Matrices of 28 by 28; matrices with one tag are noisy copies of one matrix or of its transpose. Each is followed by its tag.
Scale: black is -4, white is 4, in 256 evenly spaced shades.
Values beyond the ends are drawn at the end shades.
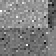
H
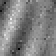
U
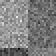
H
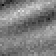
U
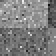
H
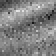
U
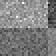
H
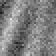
U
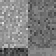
H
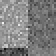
H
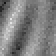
U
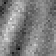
U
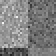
H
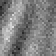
U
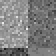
H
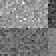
H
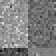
H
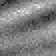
U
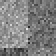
H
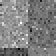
H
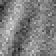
U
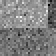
H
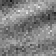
U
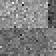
H
